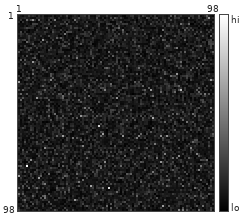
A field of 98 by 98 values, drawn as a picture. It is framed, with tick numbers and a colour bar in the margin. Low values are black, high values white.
Mirror symmetry: none. Average level on the scale: 10%. Stripes: none. Histogram: skewed, a long tail of high values. Grain: fine. Seam: none. Odd rows or columns: none.
